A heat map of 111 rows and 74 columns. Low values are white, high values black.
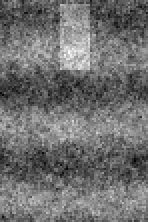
Slope: none. Histogram: bell-shaped. Odd patch: lower, in the top middle. Ninth with the lowest average: top middle. Stripes: horizontal, repeating 3 times.
